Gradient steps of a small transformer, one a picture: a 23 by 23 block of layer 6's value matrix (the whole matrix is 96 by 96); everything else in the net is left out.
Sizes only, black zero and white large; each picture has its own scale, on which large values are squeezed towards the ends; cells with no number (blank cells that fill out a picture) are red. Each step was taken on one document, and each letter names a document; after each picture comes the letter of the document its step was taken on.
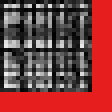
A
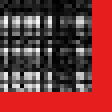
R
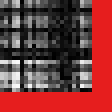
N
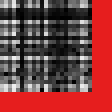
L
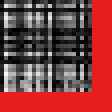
A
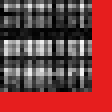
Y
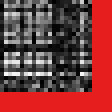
N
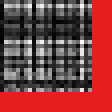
Y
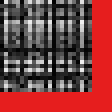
A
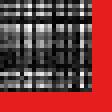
Y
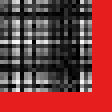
N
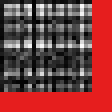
Y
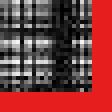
N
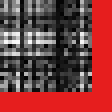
N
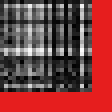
Y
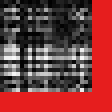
L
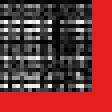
R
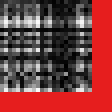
R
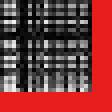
L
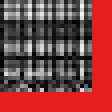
Y
